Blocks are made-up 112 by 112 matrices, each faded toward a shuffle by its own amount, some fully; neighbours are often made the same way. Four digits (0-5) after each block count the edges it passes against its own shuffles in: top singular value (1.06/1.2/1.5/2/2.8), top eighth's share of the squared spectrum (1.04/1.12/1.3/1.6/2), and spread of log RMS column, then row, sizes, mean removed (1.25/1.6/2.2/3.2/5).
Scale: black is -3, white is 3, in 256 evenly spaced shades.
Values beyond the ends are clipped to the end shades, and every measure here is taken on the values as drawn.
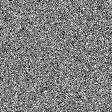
0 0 0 0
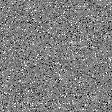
3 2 0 1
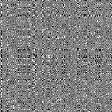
5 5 4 3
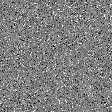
2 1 0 0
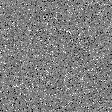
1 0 0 0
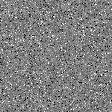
2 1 0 0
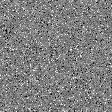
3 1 1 0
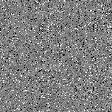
3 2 1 1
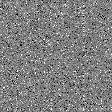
3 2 1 0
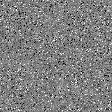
3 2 1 0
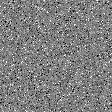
0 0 0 0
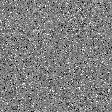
2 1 0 0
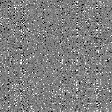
4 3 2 2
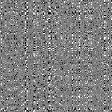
4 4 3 3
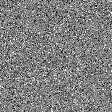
0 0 0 0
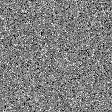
0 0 0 0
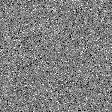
0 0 0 0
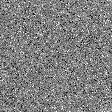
0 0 0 0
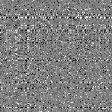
5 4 2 3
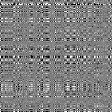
5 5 4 5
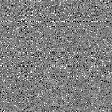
4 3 2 2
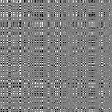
5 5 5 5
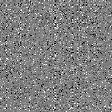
4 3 2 2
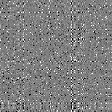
5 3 3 2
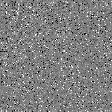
3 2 1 0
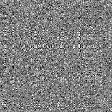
4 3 2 2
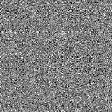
4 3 2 2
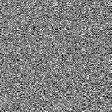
4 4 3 2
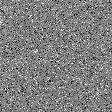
0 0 0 0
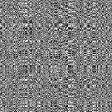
5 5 4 4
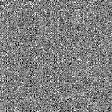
4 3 2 2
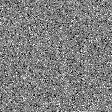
1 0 0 0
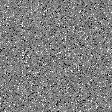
0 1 1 0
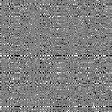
5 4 3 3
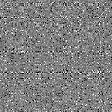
5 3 2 3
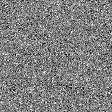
0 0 0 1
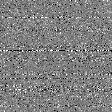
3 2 0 3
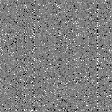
4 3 2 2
